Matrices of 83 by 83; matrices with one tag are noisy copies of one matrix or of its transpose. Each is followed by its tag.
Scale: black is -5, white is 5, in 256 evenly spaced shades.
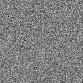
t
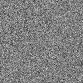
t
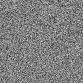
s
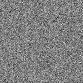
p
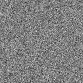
s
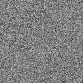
t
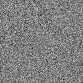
t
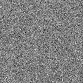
p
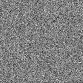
p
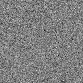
t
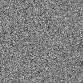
t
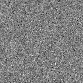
s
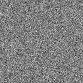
s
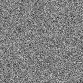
p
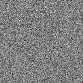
t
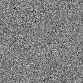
t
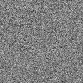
t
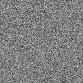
t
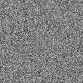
t
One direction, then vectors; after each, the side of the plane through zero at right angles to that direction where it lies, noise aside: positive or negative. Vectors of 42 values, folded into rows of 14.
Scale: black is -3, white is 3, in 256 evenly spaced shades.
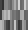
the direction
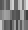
positive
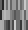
positive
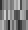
positive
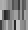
negative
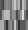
positive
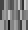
positive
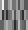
negative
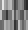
negative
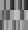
negative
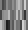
positive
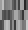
negative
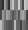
positive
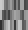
negative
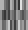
negative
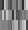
positive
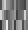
negative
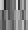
negative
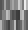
positive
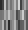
positive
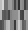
negative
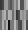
positive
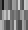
positive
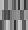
negative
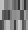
negative
